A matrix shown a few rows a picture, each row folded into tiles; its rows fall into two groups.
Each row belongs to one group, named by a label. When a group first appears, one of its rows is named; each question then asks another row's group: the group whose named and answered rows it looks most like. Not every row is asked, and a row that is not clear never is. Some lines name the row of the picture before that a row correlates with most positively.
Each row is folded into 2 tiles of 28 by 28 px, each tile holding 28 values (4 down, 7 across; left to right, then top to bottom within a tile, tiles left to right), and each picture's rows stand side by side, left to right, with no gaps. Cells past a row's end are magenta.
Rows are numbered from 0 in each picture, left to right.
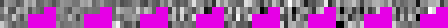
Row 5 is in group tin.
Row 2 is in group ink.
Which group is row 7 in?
tin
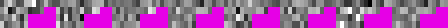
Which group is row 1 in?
tin
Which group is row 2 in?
tin
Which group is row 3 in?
ink
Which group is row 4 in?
ink
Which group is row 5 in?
ink
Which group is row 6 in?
ink
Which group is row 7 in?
ink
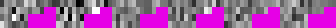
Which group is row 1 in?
tin
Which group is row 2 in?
tin
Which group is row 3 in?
tin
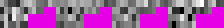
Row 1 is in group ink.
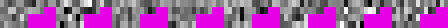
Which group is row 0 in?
ink
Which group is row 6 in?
ink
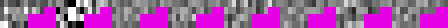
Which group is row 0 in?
ink
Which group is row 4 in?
tin
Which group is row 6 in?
tin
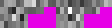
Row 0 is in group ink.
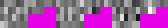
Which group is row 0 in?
ink
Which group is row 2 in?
tin
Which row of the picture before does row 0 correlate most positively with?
0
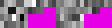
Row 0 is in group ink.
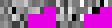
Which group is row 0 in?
ink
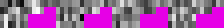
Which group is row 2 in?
tin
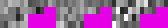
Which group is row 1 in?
ink
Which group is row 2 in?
ink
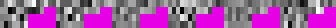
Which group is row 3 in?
ink
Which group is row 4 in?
tin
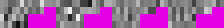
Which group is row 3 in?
tin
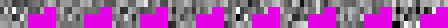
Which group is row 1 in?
ink
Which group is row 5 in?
tin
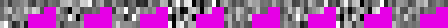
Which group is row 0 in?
ink
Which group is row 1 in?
ink
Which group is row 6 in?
tin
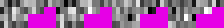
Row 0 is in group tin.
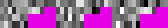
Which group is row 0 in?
ink
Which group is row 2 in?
ink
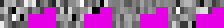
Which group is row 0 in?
ink
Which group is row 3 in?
ink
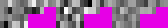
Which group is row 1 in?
ink
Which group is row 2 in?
ink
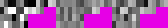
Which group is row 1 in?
tin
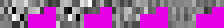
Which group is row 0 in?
ink
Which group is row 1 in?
ink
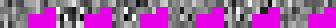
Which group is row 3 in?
ink
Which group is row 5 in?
tin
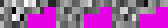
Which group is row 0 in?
ink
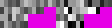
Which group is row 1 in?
ink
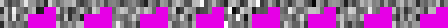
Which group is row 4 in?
ink
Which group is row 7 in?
tin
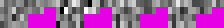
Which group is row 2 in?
tin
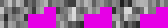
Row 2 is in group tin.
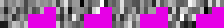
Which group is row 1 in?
tin
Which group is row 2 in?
tin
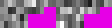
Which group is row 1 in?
ink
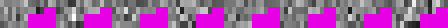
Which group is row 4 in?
tin
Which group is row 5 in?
ink
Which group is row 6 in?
ink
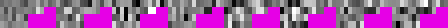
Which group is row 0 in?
tin
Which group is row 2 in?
tin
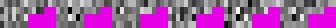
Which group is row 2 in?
ink
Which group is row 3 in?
tin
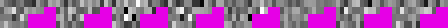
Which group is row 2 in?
ink
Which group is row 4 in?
tin
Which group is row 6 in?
ink
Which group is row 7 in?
ink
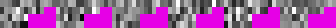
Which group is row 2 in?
tin
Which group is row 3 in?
tin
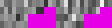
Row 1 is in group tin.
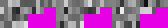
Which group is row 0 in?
tin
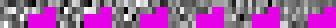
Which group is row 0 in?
ink
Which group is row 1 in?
ink
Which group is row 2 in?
ink
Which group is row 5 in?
ink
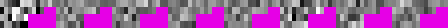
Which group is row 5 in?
tin
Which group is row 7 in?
tin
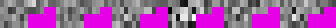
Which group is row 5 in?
ink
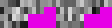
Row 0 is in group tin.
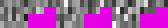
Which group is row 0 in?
tin
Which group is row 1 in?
tin
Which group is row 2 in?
ink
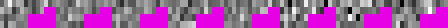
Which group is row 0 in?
tin
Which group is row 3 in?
tin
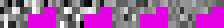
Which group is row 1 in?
ink
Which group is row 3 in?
ink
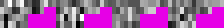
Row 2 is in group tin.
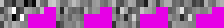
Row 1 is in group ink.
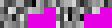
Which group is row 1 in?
tin
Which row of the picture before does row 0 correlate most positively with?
2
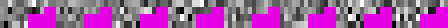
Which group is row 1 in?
ink
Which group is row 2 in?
ink
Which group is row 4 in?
tin
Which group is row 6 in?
ink
